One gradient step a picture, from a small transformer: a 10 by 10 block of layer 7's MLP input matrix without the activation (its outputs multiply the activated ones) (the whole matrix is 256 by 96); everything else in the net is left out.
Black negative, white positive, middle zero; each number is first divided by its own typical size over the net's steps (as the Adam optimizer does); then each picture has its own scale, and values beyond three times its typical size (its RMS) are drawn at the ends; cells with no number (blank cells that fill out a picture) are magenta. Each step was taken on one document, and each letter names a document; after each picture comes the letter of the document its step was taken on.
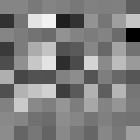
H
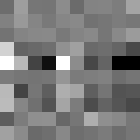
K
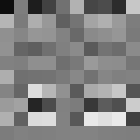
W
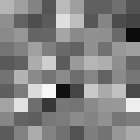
H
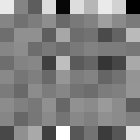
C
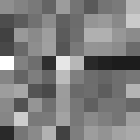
K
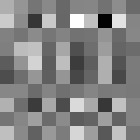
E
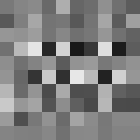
E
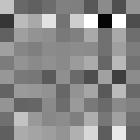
E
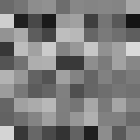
H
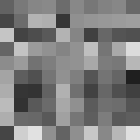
K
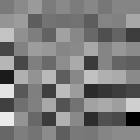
K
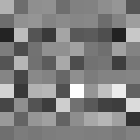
W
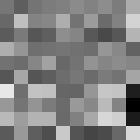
W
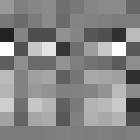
W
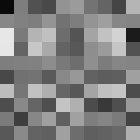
W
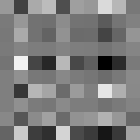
C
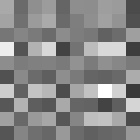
W
